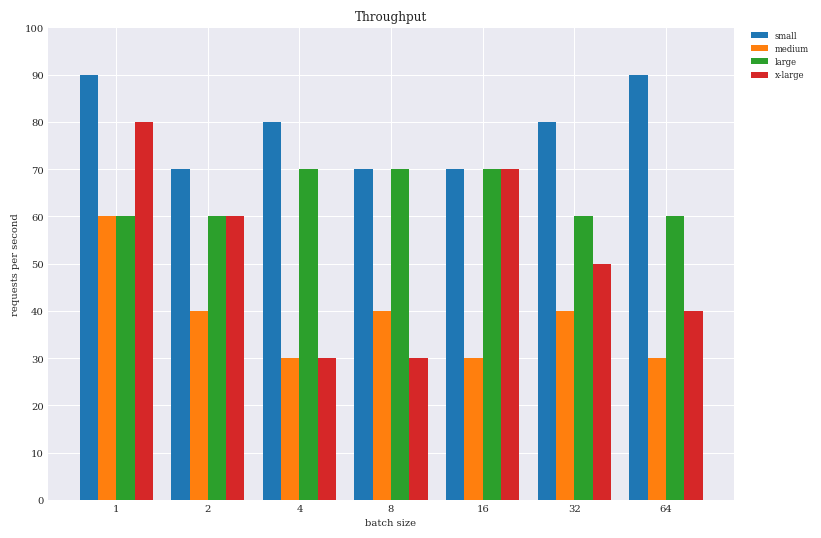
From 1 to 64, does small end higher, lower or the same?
the same
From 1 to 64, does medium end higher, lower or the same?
lower
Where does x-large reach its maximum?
1
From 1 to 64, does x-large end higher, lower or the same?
lower
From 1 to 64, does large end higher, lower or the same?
the same
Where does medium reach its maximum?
1
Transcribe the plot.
Title: Throughput
x-axis: batch size, ticks 1 2 4 8 16 32 64
y-axis: requests per second, ticks 0 10 20 30 40 50 60 70 80 90 100
Legend: small, medium, large, x-large
Values:
small: 90 70 80 70 70 80 90
medium: 60 40 30 40 30 40 30
large: 60 60 70 70 70 60 60
x-large: 80 60 30 30 70 50 40
